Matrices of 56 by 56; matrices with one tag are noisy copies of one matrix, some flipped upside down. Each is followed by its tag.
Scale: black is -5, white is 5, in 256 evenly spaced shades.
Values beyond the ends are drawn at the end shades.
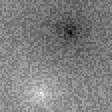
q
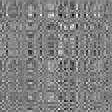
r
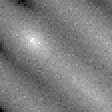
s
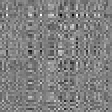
r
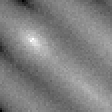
s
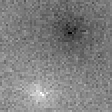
q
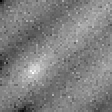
s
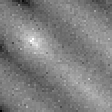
s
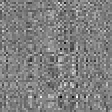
r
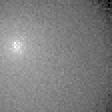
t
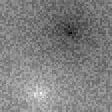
q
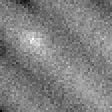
s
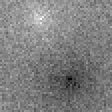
q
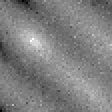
s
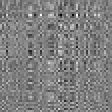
r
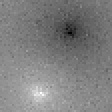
q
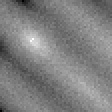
s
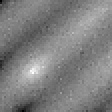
s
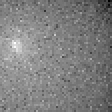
t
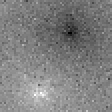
q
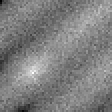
s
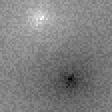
q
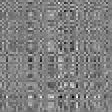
r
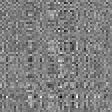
r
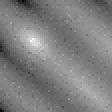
s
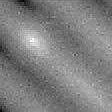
s
